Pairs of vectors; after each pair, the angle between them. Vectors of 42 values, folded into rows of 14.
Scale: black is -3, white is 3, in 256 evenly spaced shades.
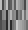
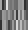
partly aligned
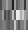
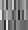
partly opposed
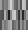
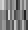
orthogonal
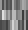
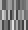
partly aligned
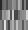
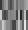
orthogonal
